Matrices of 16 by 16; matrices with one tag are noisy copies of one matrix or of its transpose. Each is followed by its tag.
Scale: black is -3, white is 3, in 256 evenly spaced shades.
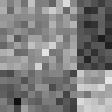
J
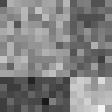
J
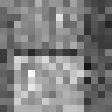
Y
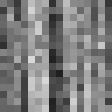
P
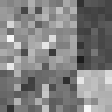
J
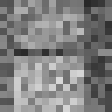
Y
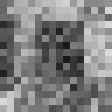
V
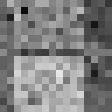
Y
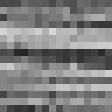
P
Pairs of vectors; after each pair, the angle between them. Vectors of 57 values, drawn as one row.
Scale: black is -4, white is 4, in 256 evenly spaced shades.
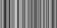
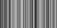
partly aligned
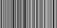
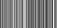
nearly opposite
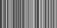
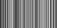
partly aligned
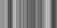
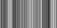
nearly opposite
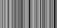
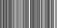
nearly opposite
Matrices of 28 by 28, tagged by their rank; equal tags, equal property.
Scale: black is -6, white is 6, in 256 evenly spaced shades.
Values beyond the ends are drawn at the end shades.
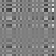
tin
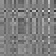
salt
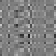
salt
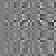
salt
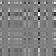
tin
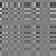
tin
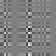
tin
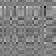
salt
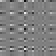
tin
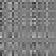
salt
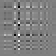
tin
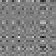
salt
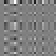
tin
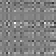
salt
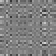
salt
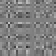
salt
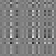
tin
